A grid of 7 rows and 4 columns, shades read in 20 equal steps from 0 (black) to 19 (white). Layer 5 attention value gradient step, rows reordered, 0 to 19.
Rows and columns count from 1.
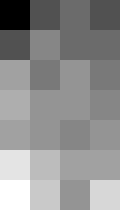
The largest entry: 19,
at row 7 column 1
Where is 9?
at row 3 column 2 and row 3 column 4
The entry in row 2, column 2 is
10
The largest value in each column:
19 15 12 16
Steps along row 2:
up down same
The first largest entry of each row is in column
3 2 1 1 1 1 1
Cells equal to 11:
6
